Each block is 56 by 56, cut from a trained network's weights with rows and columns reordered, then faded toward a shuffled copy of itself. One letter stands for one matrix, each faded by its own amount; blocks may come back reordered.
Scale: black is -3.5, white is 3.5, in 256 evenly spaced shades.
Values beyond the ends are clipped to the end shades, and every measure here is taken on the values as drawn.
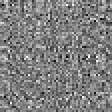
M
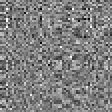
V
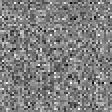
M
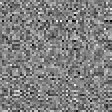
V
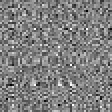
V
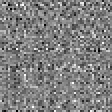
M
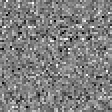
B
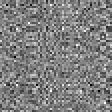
V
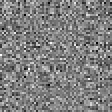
M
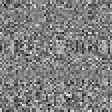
M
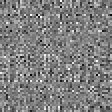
M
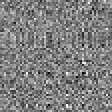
V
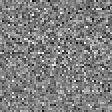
B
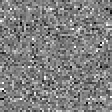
B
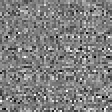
M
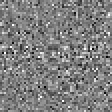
B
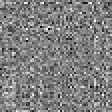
M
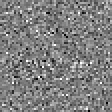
B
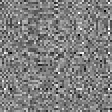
V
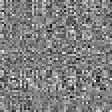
M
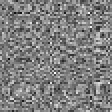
V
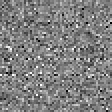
B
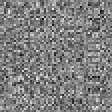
V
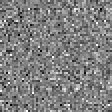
B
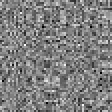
M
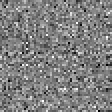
B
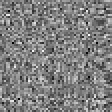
M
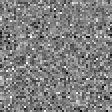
B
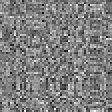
M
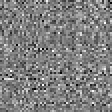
M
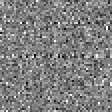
B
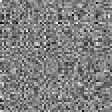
V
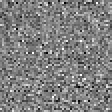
B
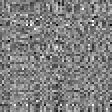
V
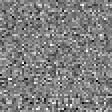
B
